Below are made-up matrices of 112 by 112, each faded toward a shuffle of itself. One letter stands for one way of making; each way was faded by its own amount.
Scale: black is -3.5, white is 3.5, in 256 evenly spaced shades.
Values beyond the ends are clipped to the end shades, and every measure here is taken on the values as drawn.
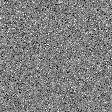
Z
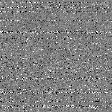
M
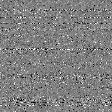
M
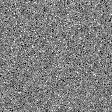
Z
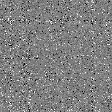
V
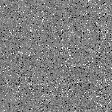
V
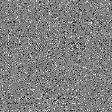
V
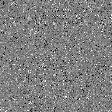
V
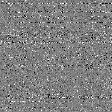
M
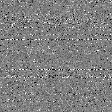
M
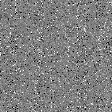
V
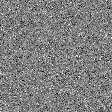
Z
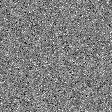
Z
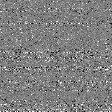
M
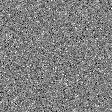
Z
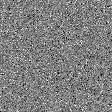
Z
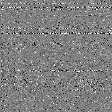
M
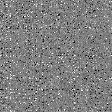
V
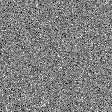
Z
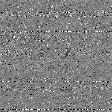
M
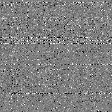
M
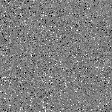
V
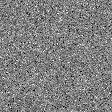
Z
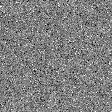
Z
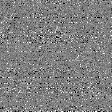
M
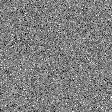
Z
